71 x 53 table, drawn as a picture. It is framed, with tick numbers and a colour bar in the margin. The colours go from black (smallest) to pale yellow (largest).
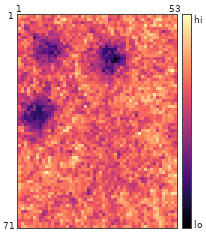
The halves do not mirror each other. Most values sit high, with a long tail of low ones. The field is mottled with small blotches. Three dips sink into the field.
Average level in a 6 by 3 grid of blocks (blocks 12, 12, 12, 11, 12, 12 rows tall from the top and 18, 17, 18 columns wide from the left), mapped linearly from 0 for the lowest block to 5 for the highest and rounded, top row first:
2 3 5 / 2 1 4 / 0 4 5 / 3 3 4 / 5 3 4 / 4 4 5
